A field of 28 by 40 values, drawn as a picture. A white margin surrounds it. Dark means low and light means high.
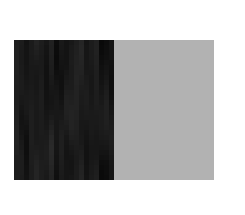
It is made of 1 by 2 panels. Panel 1,1: very low, streaked downward, faint in contrast. Panel 1,2: high, flat.
